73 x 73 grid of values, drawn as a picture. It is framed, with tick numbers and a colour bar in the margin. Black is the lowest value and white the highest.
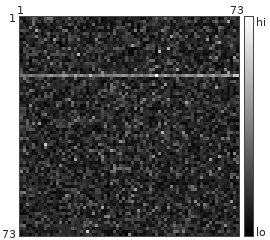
Odd lines: row 20. Histogram: skewed, a long tail of high values. Average level on the scale: 20%. Stripes: none. Slope: none.
